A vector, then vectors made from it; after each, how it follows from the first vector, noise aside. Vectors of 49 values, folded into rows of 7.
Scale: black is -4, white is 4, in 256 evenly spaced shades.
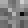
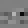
partly zeroed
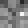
negated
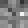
negated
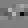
partly zeroed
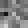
reversed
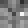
negated
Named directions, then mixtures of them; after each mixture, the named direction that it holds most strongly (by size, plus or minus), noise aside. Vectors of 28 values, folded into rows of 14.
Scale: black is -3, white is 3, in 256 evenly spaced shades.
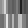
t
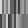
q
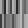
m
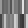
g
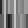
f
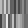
q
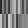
q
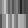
t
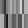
t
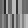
m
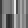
f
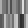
g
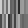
q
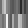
t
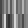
f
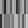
m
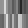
t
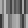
g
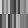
q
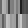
t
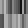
t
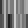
f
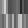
t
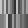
q
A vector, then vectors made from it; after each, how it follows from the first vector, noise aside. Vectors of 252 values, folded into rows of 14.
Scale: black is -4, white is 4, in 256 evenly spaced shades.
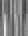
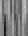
negated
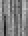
negated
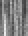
copied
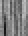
negated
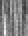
copied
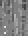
partly zeroed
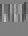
partly zeroed
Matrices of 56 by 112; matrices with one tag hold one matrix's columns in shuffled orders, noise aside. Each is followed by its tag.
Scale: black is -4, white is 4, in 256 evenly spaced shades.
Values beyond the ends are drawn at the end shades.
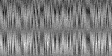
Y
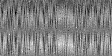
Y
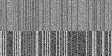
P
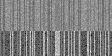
P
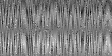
Y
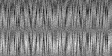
Y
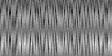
Y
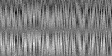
Y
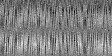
Y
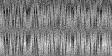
Y
